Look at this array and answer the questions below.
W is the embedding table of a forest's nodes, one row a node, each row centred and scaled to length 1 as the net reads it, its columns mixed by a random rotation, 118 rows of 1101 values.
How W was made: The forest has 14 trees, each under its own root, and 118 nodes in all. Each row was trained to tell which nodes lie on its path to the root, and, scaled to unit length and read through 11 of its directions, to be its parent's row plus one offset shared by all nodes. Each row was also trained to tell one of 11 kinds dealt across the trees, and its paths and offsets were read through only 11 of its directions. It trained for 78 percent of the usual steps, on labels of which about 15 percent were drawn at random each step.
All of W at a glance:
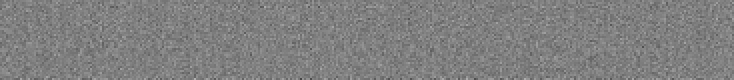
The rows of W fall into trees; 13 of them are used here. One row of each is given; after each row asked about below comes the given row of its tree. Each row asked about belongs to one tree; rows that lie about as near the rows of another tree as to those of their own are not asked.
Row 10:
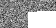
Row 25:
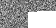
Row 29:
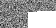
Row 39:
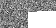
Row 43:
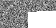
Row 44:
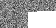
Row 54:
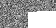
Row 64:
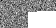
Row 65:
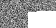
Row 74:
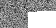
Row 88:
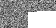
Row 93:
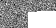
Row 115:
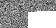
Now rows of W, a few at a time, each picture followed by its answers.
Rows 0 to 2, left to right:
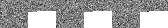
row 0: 29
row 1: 44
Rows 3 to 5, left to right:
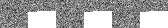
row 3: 25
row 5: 29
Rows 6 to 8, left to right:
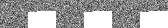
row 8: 29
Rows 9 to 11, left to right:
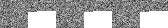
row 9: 88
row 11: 10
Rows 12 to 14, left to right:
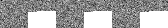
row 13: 29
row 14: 93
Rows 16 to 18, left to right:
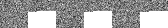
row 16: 93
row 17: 44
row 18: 64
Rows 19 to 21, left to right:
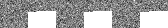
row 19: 54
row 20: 44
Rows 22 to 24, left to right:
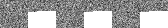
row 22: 44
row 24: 74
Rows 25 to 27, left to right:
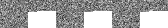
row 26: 54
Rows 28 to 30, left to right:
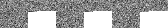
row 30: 44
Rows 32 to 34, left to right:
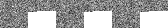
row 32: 39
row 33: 44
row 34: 93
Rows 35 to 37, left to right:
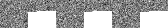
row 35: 29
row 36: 54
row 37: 54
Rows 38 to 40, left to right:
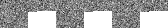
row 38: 74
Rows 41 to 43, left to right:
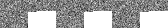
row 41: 93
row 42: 74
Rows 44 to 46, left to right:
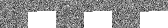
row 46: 44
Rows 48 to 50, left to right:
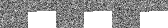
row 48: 64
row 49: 54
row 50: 115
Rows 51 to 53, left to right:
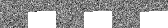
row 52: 74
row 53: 25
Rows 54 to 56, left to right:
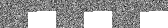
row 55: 74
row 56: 74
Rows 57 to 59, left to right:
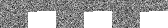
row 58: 25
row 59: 44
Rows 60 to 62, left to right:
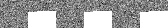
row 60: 115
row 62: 93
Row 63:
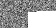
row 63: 64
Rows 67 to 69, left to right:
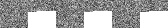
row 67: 43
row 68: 29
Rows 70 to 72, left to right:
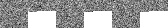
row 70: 64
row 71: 39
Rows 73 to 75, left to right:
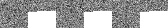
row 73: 25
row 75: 25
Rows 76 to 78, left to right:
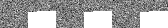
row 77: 54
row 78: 93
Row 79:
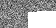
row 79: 74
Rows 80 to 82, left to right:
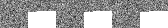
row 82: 74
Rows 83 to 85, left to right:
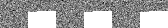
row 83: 25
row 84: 93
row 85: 54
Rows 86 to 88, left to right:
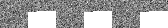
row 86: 44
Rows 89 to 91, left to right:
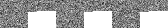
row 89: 29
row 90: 93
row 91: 29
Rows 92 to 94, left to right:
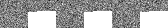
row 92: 74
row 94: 115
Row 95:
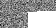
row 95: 54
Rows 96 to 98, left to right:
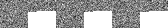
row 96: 93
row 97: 44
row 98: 64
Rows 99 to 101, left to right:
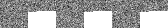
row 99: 54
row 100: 74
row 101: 25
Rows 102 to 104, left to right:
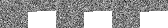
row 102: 25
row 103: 39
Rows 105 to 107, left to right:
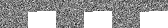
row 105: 93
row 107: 25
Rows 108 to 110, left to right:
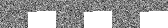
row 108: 29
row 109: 25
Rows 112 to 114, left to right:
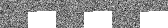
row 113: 88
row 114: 29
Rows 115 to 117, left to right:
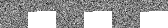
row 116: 10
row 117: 54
